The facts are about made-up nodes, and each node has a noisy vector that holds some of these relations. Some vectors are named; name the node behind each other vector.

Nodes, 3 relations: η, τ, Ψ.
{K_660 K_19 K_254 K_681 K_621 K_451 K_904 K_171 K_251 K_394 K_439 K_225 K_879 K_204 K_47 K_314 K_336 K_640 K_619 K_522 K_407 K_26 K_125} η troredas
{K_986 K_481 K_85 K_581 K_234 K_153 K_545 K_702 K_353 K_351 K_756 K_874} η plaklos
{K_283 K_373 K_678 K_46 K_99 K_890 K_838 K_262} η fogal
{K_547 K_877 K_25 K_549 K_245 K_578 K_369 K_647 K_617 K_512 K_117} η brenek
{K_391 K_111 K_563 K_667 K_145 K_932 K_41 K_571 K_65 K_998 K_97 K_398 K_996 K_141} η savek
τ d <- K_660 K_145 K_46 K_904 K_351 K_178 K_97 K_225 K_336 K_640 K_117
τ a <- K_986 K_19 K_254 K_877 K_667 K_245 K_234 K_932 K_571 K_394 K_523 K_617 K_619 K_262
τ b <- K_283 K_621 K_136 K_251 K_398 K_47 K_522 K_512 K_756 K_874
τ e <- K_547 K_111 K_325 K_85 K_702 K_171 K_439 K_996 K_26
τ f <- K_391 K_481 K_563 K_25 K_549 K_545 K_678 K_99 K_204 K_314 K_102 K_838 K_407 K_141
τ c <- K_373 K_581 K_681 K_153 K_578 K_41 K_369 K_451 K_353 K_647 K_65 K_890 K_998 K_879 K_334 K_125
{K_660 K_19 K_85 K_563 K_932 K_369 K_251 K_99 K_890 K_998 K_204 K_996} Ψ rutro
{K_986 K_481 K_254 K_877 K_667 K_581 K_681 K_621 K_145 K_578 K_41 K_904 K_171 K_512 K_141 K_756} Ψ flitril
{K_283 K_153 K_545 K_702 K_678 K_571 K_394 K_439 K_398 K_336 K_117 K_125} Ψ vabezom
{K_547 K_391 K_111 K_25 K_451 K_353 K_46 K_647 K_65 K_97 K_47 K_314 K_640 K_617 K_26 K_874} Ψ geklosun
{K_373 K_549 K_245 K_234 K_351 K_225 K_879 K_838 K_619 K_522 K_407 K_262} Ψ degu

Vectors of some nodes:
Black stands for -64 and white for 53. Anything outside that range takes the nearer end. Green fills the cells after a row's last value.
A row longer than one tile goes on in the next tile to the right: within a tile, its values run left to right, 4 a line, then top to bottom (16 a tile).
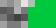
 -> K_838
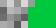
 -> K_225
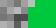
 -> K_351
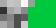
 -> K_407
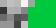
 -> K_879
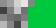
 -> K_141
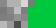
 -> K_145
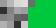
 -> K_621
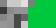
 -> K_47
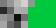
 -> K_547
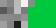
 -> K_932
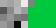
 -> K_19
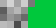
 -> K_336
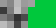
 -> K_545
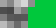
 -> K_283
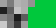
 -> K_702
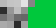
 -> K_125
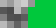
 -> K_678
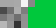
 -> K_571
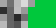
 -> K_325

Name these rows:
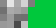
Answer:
K_640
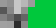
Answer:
K_578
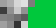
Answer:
K_204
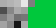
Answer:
K_254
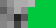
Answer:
K_353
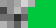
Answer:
K_549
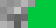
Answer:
K_178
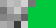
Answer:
K_660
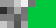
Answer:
K_398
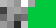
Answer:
K_619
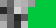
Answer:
K_85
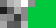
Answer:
K_111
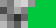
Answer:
K_136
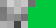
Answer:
K_904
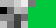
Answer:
K_439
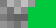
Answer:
K_46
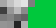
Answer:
K_681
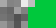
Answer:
K_262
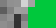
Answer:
K_617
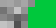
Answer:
K_117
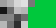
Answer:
K_171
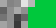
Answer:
K_245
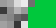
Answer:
K_251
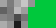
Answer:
K_877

